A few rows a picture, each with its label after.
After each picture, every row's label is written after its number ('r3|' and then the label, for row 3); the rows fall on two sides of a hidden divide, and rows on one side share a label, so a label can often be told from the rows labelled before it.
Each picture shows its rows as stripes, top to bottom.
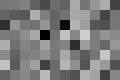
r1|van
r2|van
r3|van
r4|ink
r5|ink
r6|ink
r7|ink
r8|van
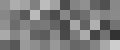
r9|van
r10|ink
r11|van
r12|van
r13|ink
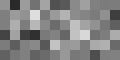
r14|van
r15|ink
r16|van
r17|van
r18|ink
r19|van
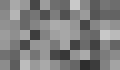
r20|van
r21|van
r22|ink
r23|ink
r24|ink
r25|van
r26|ink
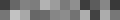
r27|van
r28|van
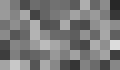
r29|van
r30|van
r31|ink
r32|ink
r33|ink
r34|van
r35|van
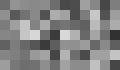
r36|van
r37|ink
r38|ink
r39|ink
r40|van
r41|ink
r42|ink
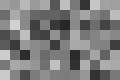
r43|ink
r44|van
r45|van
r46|van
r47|van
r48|ink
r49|ink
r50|van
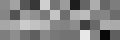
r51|ink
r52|van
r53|ink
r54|van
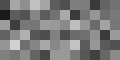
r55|van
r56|ink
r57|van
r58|van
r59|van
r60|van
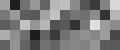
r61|ink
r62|van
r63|ink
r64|van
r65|van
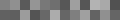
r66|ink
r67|van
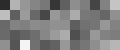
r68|van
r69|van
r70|ink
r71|ink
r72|ink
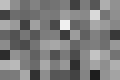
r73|ink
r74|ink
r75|ink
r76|van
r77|ink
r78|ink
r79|ink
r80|van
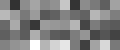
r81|ink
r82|ink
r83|van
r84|van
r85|ink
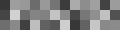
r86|van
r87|ink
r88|ink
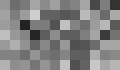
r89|van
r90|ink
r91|ink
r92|van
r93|ink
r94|ink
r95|ink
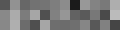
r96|ink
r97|ink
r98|van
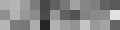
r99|van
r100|ink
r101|ink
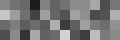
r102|van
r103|van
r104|van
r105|ink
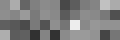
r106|ink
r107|van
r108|van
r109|van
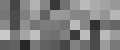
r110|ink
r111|ink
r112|van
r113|ink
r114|van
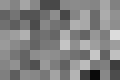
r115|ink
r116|van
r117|van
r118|ink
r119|ink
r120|ink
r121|van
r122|van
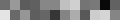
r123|van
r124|ink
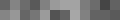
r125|van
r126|van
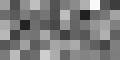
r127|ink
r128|ink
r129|ink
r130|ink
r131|van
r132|van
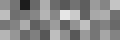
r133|ink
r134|ink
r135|van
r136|ink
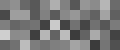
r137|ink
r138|van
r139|van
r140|ink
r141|van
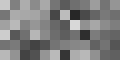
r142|ink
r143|ink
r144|van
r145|ink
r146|van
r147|van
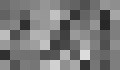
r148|ink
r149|ink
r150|van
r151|van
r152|van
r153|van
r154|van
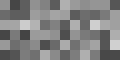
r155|ink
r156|ink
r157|ink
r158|van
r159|ink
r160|van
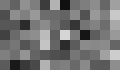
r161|van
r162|ink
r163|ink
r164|ink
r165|van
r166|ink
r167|van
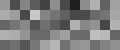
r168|ink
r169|ink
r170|van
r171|ink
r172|van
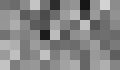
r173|ink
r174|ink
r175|van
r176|van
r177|ink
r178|ink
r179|ink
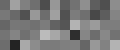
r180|van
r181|van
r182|van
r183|ink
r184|ink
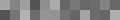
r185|van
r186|van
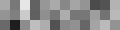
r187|van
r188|ink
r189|ink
